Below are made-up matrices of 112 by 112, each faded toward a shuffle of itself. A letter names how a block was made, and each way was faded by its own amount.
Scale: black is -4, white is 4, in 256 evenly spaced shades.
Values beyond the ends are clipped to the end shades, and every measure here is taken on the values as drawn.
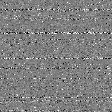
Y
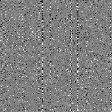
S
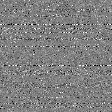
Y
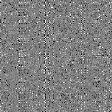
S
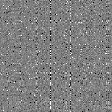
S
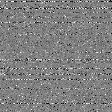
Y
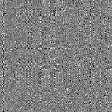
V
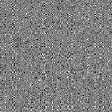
V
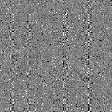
S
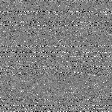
Y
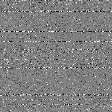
Y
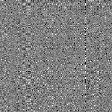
V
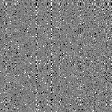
S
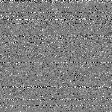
Y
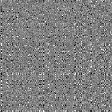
V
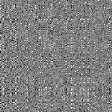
V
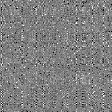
S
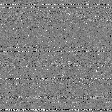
Y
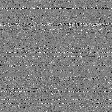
Y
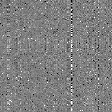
S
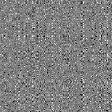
S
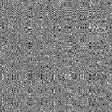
V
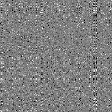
S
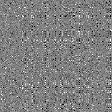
S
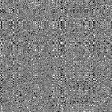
V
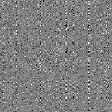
S
